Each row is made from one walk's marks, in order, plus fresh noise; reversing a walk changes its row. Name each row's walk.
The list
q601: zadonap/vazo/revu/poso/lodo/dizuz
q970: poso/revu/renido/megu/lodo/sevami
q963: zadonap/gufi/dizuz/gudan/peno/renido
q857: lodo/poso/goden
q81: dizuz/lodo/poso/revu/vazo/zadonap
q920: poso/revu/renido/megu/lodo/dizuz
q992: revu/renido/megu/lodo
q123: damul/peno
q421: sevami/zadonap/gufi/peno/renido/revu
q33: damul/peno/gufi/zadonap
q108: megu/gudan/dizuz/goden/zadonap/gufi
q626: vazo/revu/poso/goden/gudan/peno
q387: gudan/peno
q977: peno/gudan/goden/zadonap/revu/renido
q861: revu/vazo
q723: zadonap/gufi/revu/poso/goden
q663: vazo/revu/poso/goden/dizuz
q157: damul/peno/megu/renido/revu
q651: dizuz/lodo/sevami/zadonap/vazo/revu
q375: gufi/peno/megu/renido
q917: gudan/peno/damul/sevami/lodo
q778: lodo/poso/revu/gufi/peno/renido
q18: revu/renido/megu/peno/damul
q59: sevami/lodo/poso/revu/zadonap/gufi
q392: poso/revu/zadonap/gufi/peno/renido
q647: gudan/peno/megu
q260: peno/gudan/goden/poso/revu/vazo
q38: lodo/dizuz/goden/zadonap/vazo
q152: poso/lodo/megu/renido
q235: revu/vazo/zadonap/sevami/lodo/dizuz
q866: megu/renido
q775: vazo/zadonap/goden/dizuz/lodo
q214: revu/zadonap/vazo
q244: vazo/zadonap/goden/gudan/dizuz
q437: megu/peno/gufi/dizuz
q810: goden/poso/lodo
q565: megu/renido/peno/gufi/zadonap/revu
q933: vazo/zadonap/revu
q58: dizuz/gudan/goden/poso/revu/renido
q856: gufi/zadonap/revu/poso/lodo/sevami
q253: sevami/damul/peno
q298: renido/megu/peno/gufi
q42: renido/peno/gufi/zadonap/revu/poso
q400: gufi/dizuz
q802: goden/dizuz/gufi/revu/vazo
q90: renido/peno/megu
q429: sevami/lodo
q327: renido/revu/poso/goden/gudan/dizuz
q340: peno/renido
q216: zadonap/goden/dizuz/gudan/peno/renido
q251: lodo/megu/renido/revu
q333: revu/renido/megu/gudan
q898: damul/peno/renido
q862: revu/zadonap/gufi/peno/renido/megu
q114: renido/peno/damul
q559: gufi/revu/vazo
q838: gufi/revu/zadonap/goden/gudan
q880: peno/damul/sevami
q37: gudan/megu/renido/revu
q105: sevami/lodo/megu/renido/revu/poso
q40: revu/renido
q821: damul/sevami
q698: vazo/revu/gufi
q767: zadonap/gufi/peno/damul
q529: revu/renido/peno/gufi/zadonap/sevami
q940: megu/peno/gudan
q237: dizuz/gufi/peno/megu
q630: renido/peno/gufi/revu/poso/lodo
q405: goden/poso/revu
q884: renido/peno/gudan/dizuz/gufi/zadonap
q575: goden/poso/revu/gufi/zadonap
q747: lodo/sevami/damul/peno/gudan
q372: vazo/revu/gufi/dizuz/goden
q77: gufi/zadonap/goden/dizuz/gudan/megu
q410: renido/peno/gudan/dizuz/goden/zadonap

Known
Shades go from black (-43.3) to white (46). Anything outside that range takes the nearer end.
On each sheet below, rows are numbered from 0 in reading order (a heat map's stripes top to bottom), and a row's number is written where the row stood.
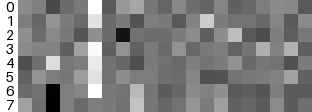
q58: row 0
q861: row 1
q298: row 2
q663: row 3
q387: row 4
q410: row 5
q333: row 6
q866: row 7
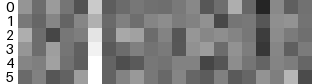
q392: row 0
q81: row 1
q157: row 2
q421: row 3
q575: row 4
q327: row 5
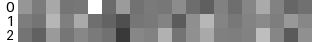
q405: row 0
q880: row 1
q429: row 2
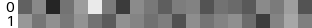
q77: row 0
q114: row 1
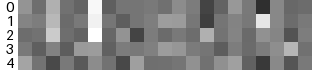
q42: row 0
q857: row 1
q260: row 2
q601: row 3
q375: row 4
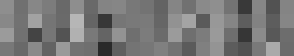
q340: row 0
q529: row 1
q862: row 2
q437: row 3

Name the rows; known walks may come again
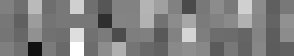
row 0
q810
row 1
q429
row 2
q861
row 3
q37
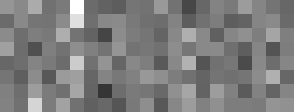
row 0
q723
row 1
q216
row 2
q821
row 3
q90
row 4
q214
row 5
q601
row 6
q529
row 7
q253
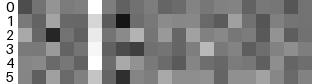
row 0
q940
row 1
q59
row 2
q251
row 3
q802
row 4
q977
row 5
q856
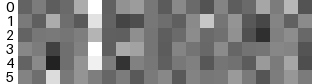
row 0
q327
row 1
q559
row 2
q963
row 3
q58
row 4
q77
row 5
q123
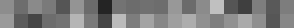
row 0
q298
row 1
q970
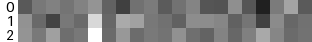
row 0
q884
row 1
q40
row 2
q405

